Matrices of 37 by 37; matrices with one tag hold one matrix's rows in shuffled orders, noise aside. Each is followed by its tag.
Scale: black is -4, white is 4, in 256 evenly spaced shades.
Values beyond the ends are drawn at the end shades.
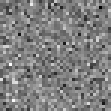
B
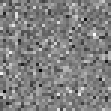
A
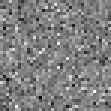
A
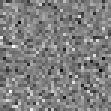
B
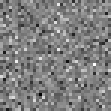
A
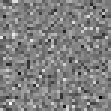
B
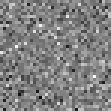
A
